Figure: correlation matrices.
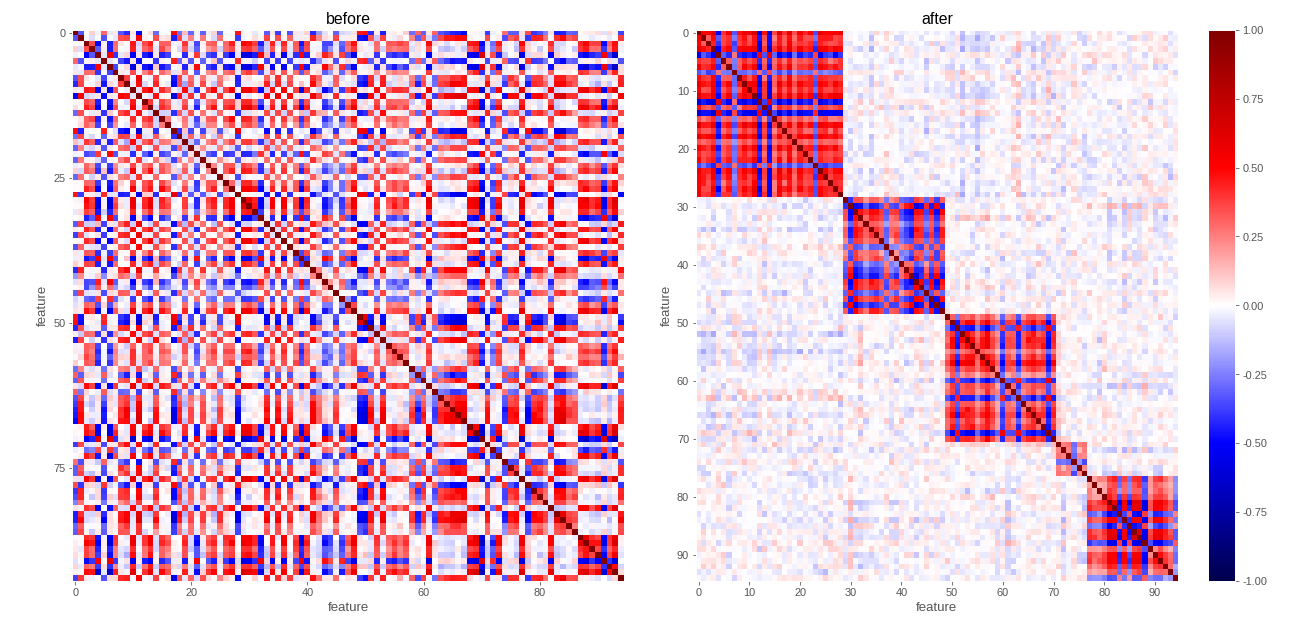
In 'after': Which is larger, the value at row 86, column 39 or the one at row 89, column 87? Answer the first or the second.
the second
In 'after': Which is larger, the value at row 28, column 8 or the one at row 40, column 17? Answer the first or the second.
the first
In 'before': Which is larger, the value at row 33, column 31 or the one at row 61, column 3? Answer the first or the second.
the second
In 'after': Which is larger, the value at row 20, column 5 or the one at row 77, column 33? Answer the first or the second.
the first
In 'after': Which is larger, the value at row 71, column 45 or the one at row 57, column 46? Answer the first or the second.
the second
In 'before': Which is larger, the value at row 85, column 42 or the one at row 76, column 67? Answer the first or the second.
the second
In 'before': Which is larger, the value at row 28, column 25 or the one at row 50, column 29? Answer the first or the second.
the second
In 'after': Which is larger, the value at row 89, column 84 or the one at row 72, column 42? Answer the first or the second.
the first
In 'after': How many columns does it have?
95
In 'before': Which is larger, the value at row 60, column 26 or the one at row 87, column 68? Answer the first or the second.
the second
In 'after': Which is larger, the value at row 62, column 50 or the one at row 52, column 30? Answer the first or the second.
the first
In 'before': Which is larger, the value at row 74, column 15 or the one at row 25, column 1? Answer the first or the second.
the second
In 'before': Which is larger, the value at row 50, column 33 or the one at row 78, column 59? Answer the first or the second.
the second
